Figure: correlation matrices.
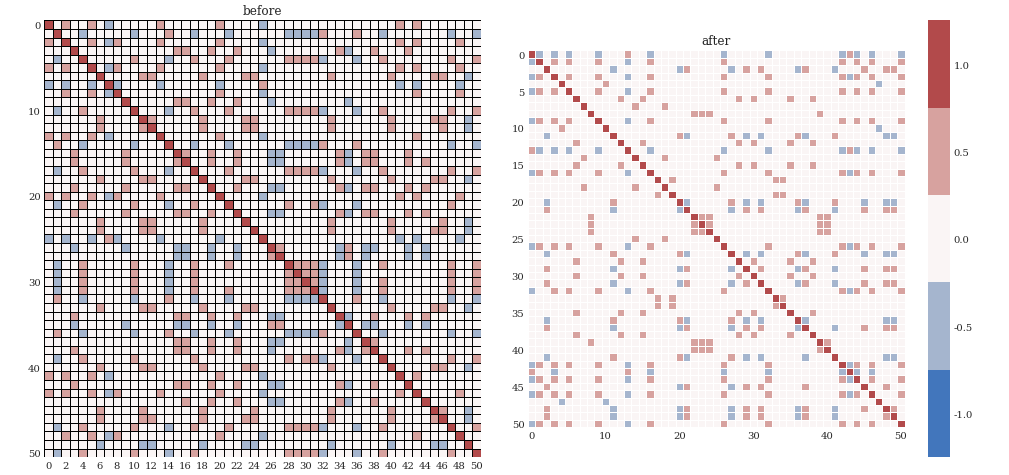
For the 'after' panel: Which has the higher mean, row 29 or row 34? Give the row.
34
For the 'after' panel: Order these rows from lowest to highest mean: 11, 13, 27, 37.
13, 27, 11, 37
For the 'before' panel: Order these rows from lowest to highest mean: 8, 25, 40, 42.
25, 8, 42, 40
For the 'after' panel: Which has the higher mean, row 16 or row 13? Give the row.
16
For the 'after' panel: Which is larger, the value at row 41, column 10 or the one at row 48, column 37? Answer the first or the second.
the second
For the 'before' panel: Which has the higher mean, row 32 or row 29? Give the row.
29
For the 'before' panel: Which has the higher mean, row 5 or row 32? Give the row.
5
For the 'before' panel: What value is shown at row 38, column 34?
0.5
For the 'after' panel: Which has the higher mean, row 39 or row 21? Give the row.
39
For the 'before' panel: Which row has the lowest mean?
49
